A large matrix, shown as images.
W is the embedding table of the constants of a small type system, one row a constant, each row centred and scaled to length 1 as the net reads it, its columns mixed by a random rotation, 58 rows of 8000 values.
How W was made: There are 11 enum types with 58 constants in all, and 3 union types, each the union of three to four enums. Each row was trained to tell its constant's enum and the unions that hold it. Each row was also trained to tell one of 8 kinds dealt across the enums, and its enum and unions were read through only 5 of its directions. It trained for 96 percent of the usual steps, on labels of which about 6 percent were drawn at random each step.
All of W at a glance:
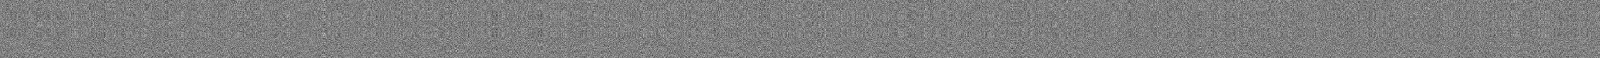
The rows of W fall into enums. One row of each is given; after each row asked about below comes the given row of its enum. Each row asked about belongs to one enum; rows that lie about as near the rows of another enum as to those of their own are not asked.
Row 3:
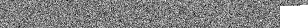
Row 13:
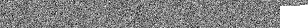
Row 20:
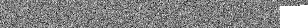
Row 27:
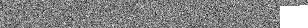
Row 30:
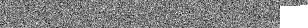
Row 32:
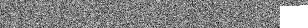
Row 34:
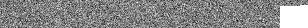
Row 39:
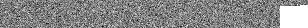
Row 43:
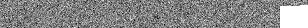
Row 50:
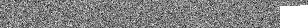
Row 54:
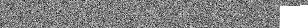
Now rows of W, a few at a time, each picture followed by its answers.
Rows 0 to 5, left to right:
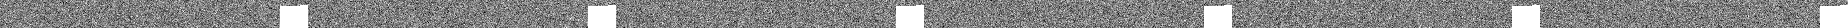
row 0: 54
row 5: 39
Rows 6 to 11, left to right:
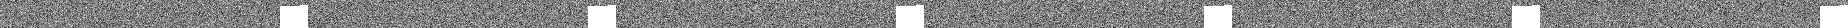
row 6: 50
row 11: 3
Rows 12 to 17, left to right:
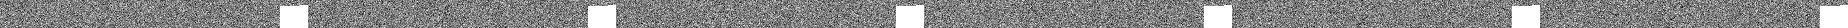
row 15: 32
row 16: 54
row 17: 54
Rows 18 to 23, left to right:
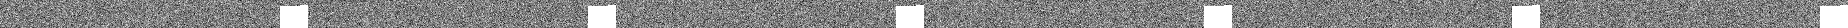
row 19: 34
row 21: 32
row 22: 3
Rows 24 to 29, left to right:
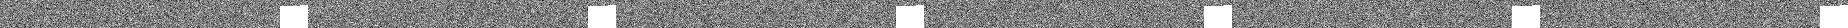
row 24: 43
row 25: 3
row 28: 54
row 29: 32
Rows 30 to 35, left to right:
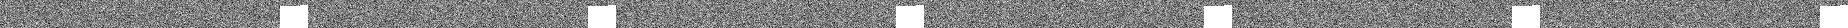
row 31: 3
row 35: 54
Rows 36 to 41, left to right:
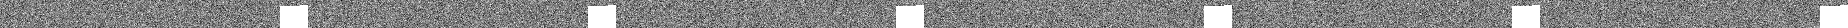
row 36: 32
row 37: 50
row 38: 43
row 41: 30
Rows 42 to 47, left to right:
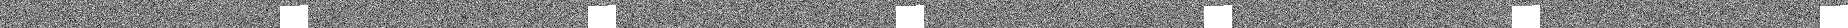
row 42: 50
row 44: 20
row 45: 27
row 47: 30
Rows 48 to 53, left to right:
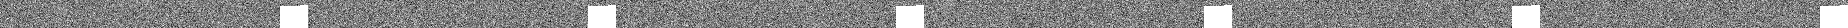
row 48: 3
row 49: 32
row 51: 50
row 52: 43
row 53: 43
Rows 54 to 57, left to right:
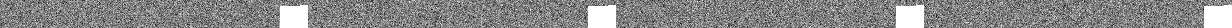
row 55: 39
